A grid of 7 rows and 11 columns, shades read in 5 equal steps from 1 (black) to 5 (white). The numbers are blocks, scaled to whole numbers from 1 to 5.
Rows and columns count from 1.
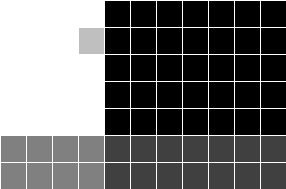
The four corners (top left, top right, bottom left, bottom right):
5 1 3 2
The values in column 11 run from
1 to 2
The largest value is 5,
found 19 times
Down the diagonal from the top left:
5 5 5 5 1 2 2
